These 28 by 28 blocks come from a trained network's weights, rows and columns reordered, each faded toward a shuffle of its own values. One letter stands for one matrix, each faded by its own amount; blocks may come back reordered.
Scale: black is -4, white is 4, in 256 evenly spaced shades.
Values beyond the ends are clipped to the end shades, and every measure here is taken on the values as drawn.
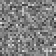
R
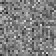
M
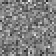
M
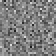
R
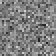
M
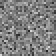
M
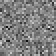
R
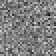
M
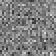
R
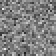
R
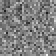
M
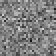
R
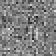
R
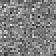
R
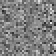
R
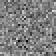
R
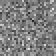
R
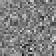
R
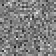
M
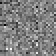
R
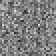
M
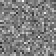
M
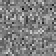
R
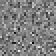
R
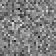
M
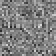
R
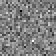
M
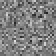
R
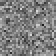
M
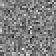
M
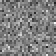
R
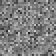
R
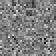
R
